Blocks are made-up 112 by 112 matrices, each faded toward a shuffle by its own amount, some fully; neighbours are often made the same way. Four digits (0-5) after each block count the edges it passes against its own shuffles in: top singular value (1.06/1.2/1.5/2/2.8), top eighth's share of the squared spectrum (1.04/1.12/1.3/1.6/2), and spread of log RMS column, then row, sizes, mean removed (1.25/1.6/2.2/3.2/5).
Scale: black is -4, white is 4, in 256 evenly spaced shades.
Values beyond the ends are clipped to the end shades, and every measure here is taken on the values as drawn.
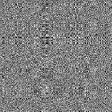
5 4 3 3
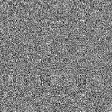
4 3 2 2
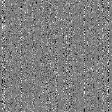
2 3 4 0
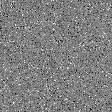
0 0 0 0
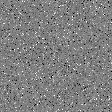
0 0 0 0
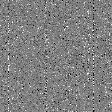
2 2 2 0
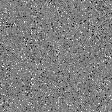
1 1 1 0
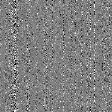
2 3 4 0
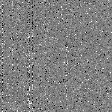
2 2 2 0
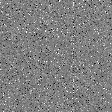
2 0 0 0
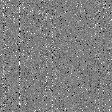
3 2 2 0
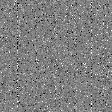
2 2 2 0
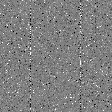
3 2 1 0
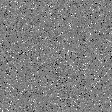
0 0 1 0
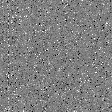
1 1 1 0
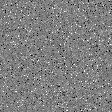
0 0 0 0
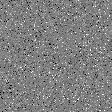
0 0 0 0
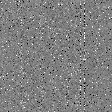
2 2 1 0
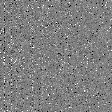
2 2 2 0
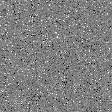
0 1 1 0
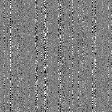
3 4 4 0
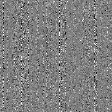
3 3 4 0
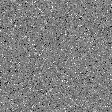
2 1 0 0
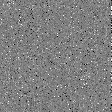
3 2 1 0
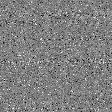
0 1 0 2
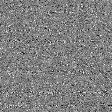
1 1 0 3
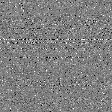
2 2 0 3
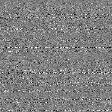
2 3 0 4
